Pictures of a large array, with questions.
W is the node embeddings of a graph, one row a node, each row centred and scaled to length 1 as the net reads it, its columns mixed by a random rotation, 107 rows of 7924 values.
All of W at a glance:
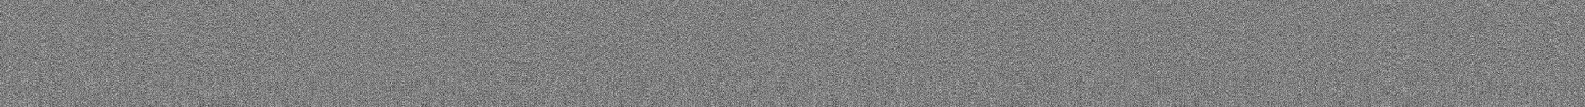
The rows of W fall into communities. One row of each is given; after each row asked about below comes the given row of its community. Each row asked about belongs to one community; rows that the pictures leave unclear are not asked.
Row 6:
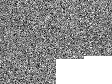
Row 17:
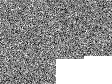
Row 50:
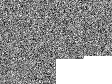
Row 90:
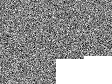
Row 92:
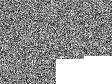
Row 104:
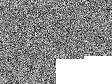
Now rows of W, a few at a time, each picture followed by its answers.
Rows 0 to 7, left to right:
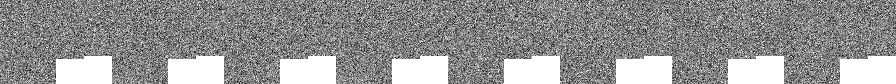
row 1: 104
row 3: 104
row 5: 50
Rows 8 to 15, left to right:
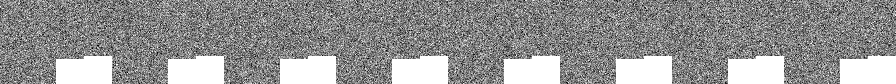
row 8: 17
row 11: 92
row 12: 92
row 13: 90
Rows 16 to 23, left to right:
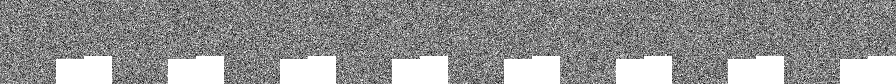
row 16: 90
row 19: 90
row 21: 104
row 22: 92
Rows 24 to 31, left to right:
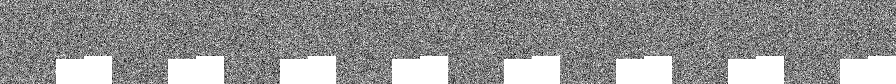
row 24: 104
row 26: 90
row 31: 50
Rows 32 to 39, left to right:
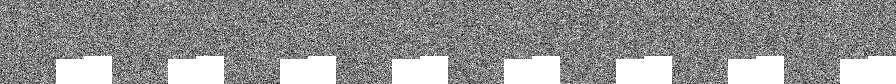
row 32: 90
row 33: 104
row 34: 92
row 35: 6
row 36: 6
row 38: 6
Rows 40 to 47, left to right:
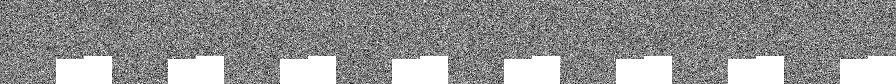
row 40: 90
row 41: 92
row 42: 104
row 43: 6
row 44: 50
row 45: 6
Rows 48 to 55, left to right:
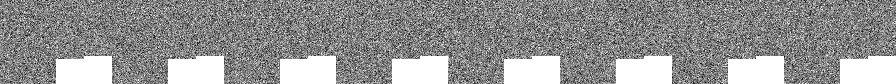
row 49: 90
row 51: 50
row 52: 6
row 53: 17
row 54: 6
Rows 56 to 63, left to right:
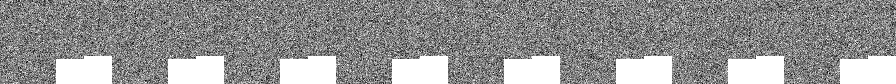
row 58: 90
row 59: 92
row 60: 90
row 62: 104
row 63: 104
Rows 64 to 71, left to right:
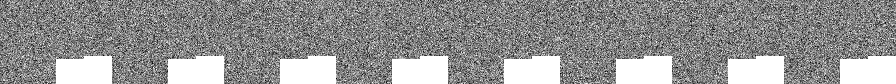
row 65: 90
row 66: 6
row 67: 50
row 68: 6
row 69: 50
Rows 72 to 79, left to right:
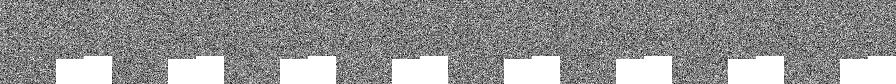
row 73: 6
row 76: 104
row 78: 104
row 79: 90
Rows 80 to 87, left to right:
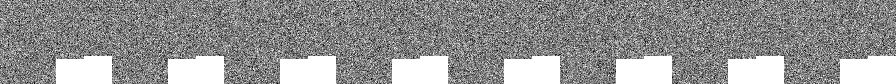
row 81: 104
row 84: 104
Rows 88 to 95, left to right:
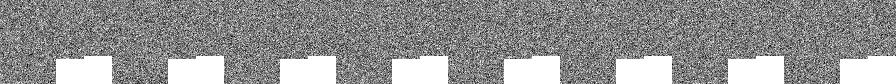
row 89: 92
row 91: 90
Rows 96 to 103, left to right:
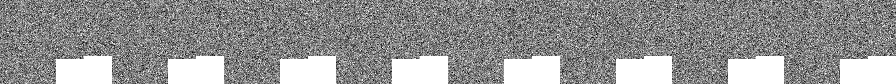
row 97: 104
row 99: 90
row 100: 17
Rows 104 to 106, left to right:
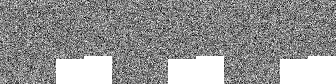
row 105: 6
